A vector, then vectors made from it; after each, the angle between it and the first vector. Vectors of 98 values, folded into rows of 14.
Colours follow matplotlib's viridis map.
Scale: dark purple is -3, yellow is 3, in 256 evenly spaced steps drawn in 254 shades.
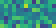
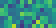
orthogonal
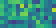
orthogonal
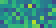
orthogonal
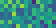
partly aligned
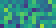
partly opposed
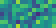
partly aligned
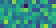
nearly opposite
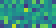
nearly opposite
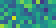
partly aligned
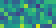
partly aligned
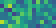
orthogonal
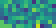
nearly parallel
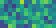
partly opposed
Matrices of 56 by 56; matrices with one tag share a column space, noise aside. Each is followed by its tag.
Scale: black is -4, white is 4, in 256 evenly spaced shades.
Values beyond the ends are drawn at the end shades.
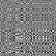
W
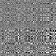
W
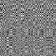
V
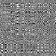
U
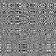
U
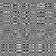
U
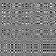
U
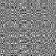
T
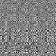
W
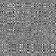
U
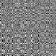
T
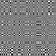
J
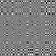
J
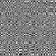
J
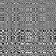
W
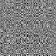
T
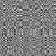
V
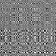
W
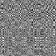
V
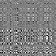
W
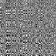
T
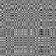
V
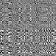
W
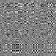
U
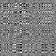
U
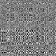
W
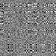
U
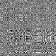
W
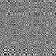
J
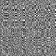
V
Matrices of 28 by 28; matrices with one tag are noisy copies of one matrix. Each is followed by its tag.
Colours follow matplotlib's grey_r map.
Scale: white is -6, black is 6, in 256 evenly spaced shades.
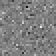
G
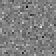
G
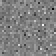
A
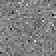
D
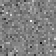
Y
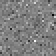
D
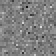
G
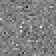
G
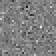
G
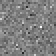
G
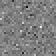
G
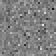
A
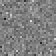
Y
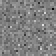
A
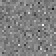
A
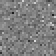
D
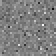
A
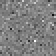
D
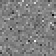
D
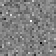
Y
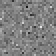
G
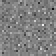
A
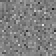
A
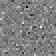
G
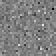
A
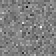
G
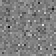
A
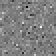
G
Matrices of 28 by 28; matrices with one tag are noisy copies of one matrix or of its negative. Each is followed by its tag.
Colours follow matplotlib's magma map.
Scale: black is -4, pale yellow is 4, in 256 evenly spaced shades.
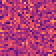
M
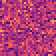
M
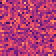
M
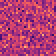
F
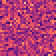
M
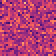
M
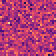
M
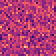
F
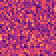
F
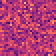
M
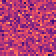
M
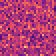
F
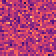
M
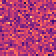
M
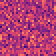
F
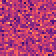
M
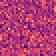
F
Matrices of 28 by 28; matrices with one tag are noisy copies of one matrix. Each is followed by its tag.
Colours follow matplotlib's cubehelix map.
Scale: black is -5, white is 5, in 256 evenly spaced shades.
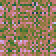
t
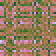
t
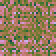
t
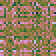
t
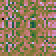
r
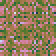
t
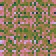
t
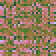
t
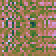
r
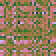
t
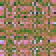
t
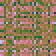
t
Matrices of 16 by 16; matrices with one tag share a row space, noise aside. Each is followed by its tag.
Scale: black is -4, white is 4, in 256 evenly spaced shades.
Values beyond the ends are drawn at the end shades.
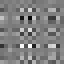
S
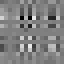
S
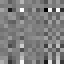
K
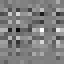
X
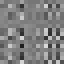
K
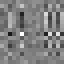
K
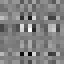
S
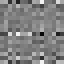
X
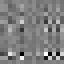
K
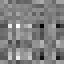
X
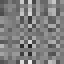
S
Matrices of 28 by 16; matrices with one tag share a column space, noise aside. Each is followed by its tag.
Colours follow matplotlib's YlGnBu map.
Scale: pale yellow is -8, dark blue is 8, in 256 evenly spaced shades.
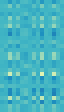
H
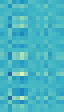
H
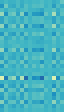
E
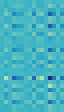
E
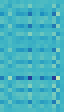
E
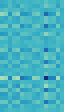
E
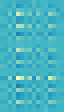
E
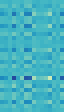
E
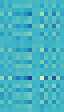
E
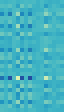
E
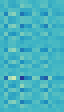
E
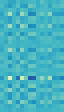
E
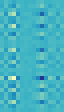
E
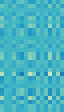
H
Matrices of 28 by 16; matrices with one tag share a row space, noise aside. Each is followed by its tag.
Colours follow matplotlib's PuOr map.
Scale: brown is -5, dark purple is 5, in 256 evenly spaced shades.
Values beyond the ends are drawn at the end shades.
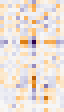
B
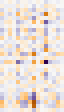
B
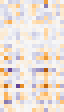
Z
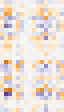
Z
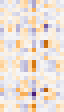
B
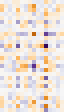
B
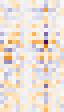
Z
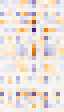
B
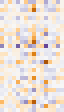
B
